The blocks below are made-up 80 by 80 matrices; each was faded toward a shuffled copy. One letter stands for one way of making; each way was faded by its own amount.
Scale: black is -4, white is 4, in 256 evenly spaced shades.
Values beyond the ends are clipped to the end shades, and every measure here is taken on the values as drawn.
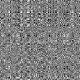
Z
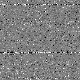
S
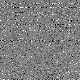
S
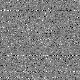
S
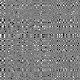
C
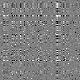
C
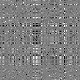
C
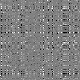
C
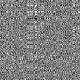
Z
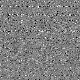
S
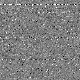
S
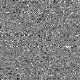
S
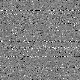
S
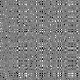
C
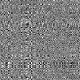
Z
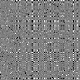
C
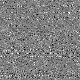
S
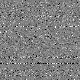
S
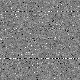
S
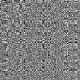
Z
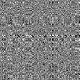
Z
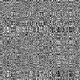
Z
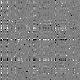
C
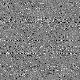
S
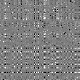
C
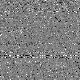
S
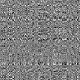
Z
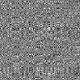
Z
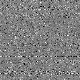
S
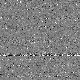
S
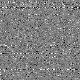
S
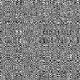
Z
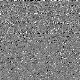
S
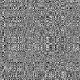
Z
